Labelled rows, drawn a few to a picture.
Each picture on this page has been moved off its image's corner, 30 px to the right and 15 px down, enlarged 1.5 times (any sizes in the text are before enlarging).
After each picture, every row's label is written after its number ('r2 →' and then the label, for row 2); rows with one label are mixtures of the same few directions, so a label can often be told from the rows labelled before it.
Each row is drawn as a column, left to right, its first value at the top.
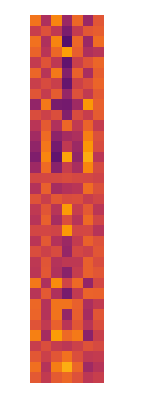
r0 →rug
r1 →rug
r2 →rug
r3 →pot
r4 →rug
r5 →rug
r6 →pot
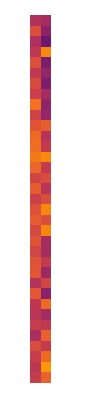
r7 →rug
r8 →pot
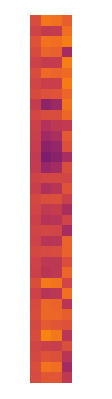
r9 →rug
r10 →rug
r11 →rug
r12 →pot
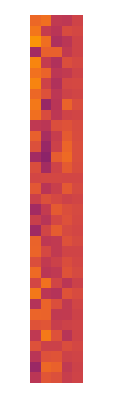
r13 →pot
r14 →rug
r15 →pot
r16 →rug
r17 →rug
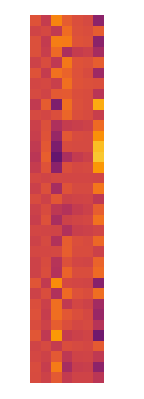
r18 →rug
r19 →rug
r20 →rug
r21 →pot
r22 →pot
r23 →pot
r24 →rug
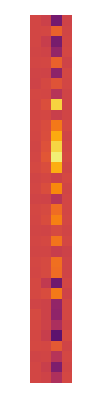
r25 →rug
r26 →rug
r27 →rug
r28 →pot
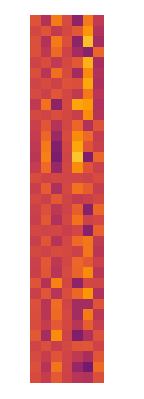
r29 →rug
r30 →rug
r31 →rug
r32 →pot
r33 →rug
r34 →pot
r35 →pot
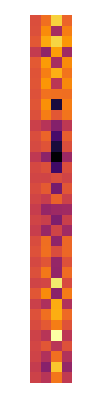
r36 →pot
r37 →pot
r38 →rug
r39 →pot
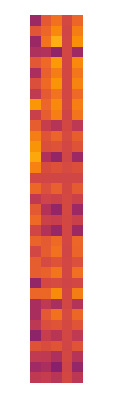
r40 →rug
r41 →pot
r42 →pot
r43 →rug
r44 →pot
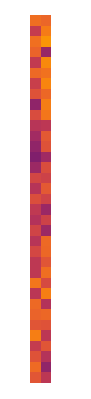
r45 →rug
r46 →pot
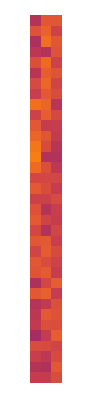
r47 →rug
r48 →pot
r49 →rug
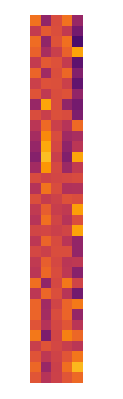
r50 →rug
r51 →rug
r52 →pot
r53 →rug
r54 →pot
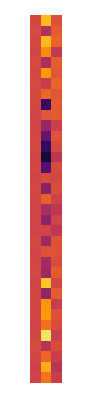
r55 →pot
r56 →rug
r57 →pot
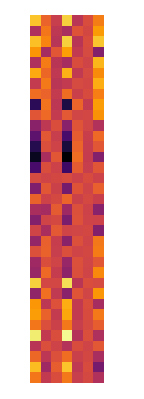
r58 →rug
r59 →pot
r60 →pot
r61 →rug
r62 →rug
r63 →rug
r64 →pot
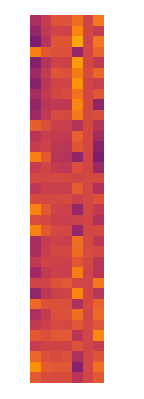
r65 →pot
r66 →pot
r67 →rug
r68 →rug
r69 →pot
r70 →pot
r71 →rug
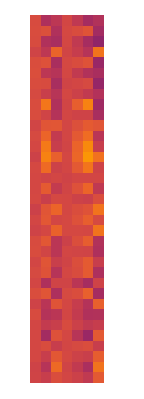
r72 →pot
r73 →rug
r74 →pot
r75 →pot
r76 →rug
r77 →rug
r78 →pot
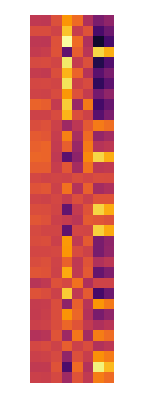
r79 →rug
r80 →rug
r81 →rug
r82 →pot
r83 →rug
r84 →rug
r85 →pot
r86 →pot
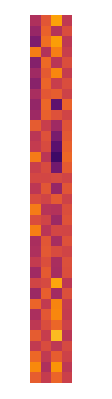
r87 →pot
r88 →pot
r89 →rug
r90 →rug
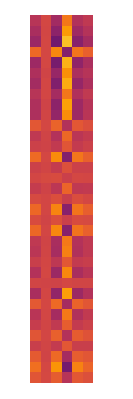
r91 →pot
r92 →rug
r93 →pot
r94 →pot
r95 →pot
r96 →pot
